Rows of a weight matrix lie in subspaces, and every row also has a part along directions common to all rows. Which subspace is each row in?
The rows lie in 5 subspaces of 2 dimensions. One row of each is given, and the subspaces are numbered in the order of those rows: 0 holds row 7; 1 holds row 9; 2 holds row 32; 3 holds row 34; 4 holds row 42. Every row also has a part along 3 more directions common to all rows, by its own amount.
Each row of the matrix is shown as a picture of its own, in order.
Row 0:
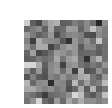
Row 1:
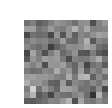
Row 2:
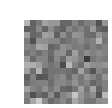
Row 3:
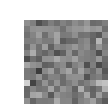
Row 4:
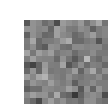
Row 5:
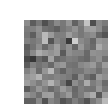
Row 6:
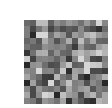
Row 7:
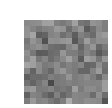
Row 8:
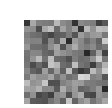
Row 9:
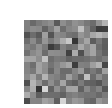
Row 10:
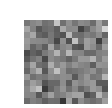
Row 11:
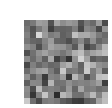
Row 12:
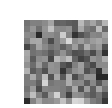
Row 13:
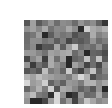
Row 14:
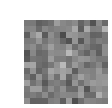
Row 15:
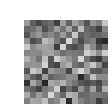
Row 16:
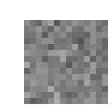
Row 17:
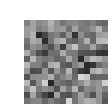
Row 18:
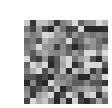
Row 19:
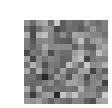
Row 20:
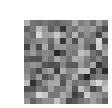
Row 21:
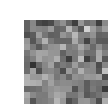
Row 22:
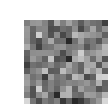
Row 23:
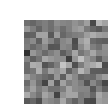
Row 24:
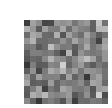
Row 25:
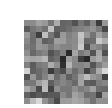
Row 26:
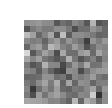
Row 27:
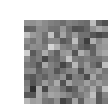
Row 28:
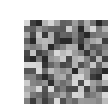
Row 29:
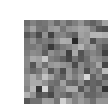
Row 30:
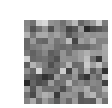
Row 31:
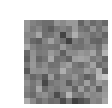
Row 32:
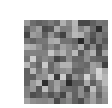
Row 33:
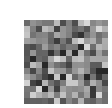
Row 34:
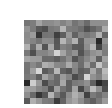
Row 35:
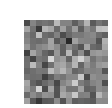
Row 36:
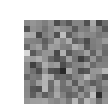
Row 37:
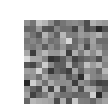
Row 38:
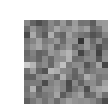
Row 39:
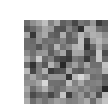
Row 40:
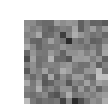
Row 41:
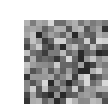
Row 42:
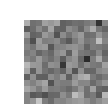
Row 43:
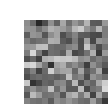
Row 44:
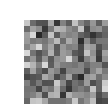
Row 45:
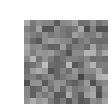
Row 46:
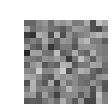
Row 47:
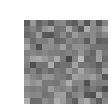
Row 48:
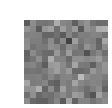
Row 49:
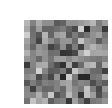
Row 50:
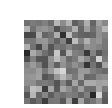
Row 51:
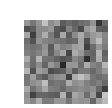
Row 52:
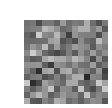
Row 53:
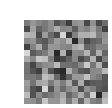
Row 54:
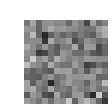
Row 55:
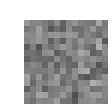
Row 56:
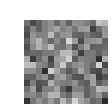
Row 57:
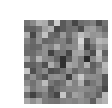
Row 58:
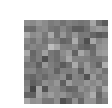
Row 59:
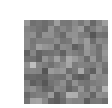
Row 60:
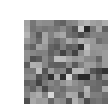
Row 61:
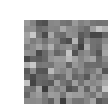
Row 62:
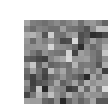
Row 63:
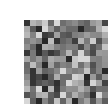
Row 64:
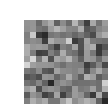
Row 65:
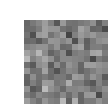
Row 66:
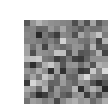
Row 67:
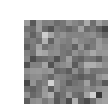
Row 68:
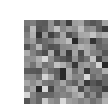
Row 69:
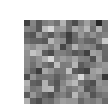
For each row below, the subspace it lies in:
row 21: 0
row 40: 2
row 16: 4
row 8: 3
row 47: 0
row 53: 1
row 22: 2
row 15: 0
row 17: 0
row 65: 3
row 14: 2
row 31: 2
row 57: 4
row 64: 0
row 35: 3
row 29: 1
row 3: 3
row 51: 4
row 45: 2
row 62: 1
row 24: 4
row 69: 3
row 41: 0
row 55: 3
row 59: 4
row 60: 2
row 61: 1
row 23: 1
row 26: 1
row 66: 3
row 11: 2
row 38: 2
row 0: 4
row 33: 2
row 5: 0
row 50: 1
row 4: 4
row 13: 4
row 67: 0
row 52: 3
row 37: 3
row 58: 1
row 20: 3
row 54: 0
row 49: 2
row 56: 2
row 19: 4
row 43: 3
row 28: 4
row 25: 4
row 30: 0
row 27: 1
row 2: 4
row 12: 2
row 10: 3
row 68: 1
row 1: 1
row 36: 1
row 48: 3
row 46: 1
